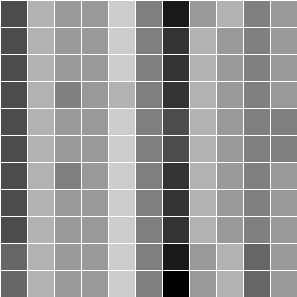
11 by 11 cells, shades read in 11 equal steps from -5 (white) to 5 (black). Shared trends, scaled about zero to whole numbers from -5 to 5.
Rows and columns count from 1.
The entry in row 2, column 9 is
-1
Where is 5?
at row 11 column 7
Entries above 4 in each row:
0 0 0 0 0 0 0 0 0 0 1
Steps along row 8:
down up same down up up down up up down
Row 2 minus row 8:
0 0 0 0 0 0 0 0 0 0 0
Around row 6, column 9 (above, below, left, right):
-1 -1 -2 0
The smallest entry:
-3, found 10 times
